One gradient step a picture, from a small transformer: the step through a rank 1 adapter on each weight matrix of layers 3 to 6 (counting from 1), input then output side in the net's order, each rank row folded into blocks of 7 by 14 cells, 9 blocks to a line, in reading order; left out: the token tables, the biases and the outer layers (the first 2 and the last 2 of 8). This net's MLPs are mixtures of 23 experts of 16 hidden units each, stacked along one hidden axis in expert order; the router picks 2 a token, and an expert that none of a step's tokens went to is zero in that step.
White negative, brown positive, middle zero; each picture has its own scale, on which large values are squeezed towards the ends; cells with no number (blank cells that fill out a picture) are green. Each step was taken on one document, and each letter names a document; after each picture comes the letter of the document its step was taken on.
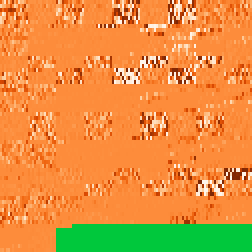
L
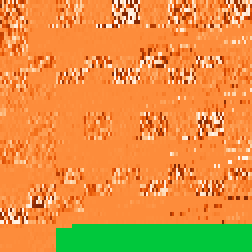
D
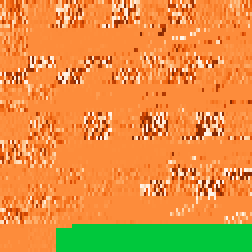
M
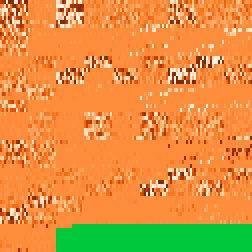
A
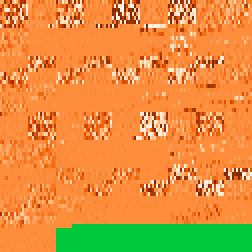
L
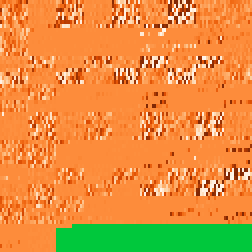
M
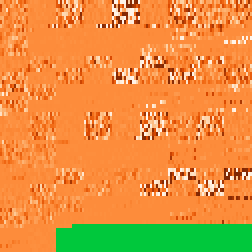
D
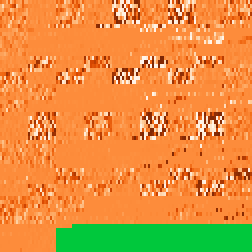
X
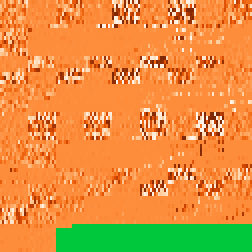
X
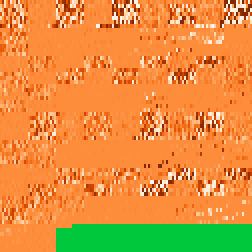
X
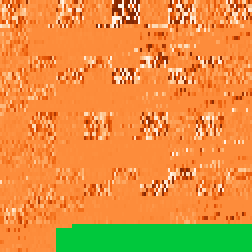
L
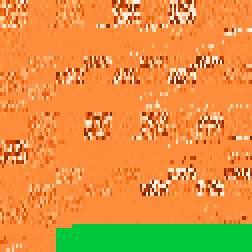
A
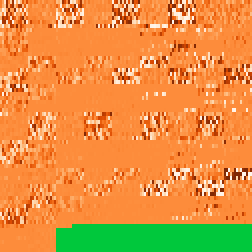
L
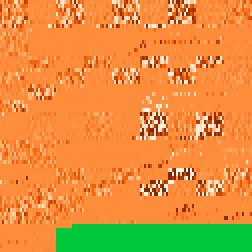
X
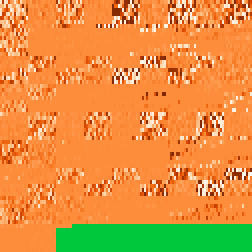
L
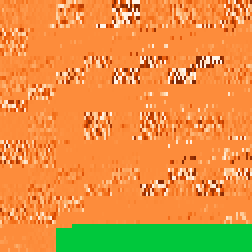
A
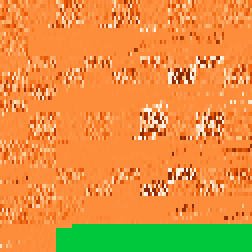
X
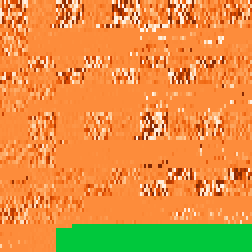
X
